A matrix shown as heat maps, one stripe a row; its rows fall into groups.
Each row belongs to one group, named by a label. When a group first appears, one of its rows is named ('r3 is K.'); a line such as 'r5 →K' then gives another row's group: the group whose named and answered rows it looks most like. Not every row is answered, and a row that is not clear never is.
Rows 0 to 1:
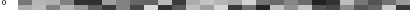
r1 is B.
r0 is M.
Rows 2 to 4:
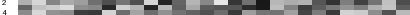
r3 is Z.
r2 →B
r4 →M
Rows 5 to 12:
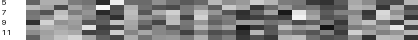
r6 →B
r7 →Z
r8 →Z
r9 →M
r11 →M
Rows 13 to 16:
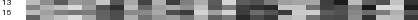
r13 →B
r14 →Z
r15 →B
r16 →Z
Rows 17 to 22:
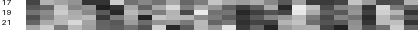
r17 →M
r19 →Z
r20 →Z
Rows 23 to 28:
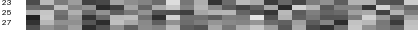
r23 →M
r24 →Z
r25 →B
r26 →M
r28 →M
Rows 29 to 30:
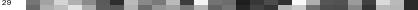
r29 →Z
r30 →Z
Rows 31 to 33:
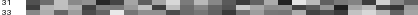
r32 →M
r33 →M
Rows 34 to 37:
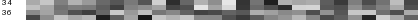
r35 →B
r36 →M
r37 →Z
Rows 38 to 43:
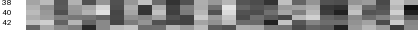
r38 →B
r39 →B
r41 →B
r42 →B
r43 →M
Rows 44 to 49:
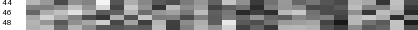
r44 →B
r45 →Z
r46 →Z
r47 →M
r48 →B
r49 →B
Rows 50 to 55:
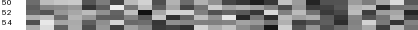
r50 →Z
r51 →M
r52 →Z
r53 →B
